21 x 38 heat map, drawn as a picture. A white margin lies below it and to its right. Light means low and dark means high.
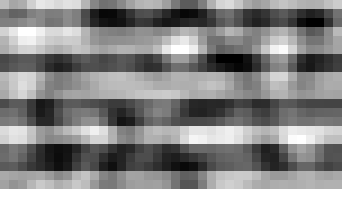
Slope: none. Average level on the scale: 50%. Stripes: horizontal, repeating 4 times.
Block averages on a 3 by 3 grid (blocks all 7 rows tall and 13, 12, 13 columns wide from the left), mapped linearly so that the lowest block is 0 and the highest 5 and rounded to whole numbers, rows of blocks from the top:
044 / 445 / 340
